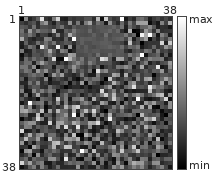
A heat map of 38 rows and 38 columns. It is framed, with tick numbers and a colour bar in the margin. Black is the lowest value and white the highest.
Calmest part: top middle. Odd rows or columns: none. Slope: none. Mirror symmetry: none. Stripes: none. Grain: fine. Odd patch: calmer, in the top middle.
